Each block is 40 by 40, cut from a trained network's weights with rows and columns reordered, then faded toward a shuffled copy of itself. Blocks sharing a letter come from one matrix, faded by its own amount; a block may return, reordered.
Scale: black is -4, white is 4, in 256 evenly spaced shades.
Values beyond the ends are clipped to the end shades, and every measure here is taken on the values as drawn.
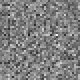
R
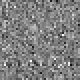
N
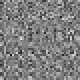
R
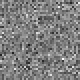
N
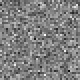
N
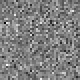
N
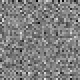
R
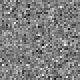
N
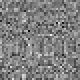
R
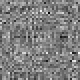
R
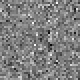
N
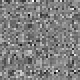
R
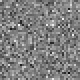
N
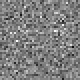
N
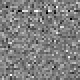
N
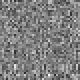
R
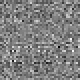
R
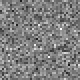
N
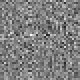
R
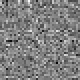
R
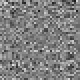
R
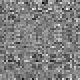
R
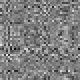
R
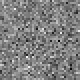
N
